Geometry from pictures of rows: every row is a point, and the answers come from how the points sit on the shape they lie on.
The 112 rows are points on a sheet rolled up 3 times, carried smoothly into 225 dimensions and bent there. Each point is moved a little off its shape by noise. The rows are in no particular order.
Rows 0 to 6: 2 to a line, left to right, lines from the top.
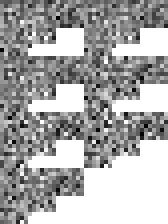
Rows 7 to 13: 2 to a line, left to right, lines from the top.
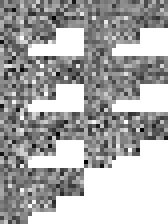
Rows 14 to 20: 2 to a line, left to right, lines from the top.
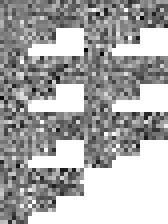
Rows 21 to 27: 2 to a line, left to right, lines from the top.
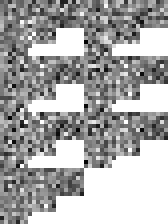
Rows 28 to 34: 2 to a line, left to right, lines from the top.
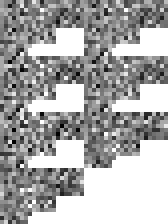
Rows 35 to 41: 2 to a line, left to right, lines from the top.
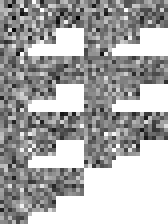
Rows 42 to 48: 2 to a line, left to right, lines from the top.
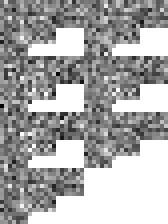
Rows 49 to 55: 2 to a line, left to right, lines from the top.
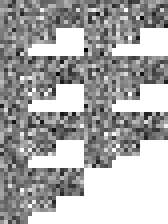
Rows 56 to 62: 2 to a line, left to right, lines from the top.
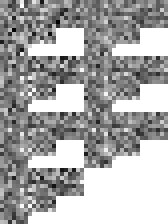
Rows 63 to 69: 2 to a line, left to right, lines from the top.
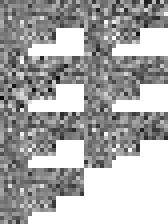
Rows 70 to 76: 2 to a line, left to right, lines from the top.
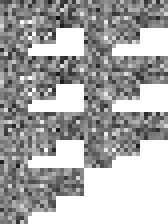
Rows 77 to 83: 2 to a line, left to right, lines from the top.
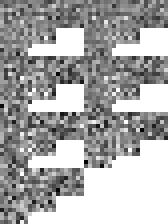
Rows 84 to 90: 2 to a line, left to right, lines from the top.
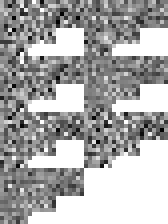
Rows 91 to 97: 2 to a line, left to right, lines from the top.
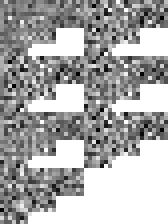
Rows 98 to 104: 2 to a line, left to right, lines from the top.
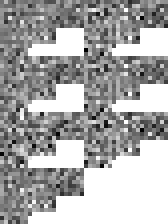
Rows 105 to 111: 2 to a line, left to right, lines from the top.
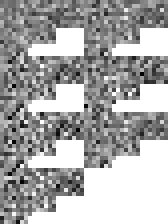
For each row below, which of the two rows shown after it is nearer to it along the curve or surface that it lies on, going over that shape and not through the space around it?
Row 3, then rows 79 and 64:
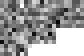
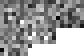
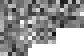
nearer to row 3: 64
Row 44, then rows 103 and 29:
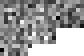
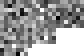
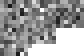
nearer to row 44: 103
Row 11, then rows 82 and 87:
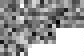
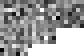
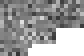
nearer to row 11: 82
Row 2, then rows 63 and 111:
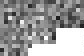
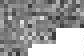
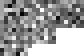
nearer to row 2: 63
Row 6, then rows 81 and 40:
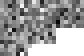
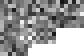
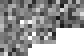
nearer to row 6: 81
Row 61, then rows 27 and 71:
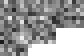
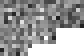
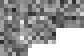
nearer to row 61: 71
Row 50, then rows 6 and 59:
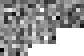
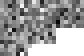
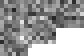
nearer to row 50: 6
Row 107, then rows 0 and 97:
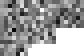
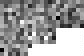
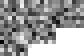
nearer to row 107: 97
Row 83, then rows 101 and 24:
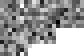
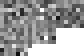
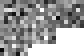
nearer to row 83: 101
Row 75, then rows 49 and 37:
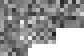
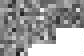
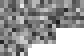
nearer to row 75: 37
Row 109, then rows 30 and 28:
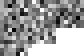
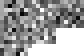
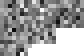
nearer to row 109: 30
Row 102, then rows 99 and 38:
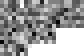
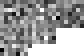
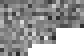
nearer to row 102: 99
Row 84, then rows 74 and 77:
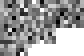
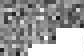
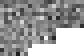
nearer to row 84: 74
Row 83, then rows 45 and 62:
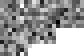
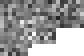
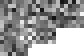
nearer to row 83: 62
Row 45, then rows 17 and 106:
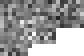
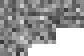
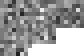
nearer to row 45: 106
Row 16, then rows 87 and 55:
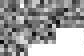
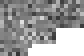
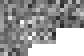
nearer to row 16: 55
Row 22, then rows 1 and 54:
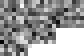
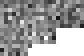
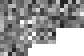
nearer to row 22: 54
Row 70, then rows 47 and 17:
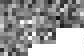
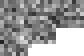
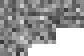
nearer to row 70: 47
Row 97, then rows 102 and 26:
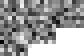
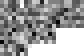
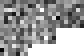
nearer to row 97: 102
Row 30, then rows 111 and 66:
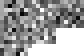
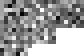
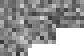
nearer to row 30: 111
